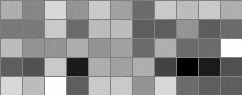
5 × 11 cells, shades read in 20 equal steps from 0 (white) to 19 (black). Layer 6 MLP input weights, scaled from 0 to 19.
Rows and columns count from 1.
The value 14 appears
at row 4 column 8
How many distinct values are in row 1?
8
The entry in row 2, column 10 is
12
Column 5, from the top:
4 5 8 6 4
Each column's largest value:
12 13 8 17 8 7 12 14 19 17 13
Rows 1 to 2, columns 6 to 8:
7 11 4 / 5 12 12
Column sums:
36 45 19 54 27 30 48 39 54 56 42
